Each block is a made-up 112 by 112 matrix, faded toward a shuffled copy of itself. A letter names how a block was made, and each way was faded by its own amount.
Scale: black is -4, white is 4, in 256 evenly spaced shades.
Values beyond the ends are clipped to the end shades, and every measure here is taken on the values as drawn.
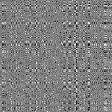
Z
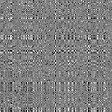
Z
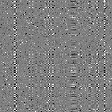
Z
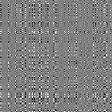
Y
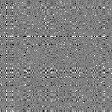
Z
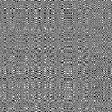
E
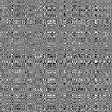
E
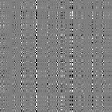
Y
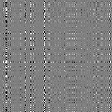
Y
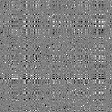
Z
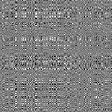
E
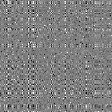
Z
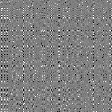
Z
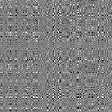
E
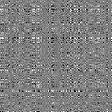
E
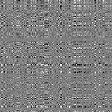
E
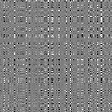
Y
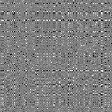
Z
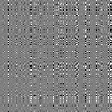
Y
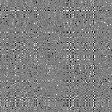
Z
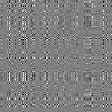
Y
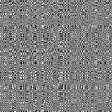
E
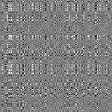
E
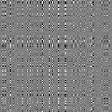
Y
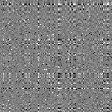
Z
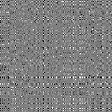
Z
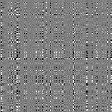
Y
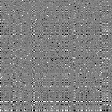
Z
